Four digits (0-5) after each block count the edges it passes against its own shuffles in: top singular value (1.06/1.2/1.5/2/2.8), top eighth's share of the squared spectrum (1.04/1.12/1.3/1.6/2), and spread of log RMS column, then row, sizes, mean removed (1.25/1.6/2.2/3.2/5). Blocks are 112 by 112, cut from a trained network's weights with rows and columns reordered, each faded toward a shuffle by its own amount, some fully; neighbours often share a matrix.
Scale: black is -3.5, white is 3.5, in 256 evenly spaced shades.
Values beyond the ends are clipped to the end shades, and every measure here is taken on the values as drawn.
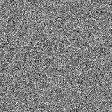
2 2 0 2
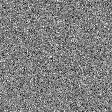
0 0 0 0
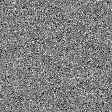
0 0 0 0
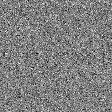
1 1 0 1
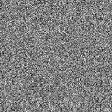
3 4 1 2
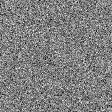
0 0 0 0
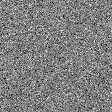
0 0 0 0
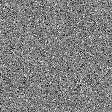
0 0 0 0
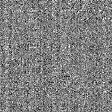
3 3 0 3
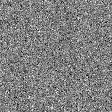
1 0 0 0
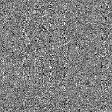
3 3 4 1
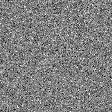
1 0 0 0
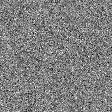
1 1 0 0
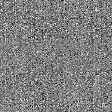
2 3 0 3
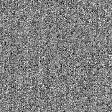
2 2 1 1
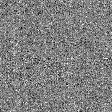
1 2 0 2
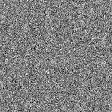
2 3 1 1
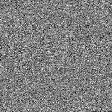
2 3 0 2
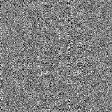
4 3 3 1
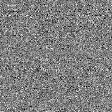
2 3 0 3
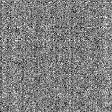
3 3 0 3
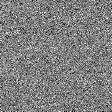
2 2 0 2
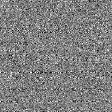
3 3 1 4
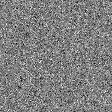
2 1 1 0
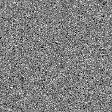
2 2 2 0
